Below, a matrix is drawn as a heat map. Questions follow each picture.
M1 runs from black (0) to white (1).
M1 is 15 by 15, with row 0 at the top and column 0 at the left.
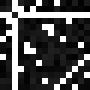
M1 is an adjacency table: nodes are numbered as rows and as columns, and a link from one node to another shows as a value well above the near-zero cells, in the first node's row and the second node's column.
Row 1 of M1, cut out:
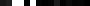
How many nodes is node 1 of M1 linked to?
3
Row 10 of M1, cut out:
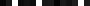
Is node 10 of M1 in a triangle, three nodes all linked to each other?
yes
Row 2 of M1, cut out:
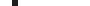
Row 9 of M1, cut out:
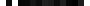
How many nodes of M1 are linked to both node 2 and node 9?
2
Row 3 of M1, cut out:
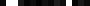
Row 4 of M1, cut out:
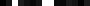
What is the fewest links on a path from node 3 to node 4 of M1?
2
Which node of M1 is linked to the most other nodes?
node 2
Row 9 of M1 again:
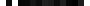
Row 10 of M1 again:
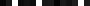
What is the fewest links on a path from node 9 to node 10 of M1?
2
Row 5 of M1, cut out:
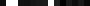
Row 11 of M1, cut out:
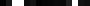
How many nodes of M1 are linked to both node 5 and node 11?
1
